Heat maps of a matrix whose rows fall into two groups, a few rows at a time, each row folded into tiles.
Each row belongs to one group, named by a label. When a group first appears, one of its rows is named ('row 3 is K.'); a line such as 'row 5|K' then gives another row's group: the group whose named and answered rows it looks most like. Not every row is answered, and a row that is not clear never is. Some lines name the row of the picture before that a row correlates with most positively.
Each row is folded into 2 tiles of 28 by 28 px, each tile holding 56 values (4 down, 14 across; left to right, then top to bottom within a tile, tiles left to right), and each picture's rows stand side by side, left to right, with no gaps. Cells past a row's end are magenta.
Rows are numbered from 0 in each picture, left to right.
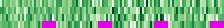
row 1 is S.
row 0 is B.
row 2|B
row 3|S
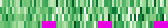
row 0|B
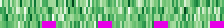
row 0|B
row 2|B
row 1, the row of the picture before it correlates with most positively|1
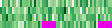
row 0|B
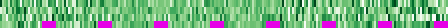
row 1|B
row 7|S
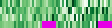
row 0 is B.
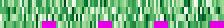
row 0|S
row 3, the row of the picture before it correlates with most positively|1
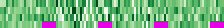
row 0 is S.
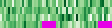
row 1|B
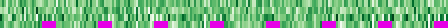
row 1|B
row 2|S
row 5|B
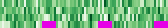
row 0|S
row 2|B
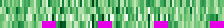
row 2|S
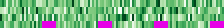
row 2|B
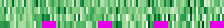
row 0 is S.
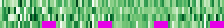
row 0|B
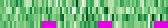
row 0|B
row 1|B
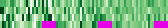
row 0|B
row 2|S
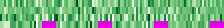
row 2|S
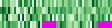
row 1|S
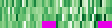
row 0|S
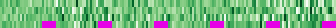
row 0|B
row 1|B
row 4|S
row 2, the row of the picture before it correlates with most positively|0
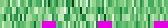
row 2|S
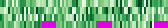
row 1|B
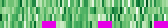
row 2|B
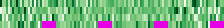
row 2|S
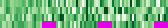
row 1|B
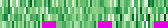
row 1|B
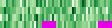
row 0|S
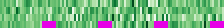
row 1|B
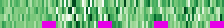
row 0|B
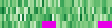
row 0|B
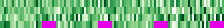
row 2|B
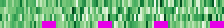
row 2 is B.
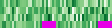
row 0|B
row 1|B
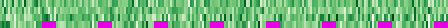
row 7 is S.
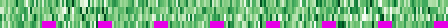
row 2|S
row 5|S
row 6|S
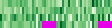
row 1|S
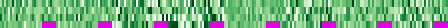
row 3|S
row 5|B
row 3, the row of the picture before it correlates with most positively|1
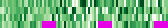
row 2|S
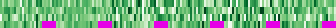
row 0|S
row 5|S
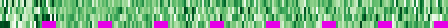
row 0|S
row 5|S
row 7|S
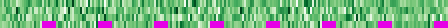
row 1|B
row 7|S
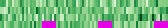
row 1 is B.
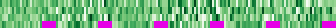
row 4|S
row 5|B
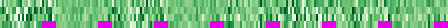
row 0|B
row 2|B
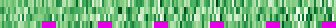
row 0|B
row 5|B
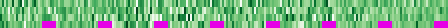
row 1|S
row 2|S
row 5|B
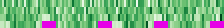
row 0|S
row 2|S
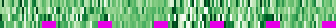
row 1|B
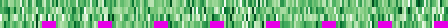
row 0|S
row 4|B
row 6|S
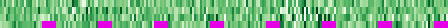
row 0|S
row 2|B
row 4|S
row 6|B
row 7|S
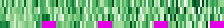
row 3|B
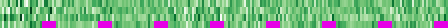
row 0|B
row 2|S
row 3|B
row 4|S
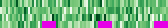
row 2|S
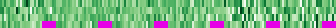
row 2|S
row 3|S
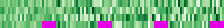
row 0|B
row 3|B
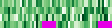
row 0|S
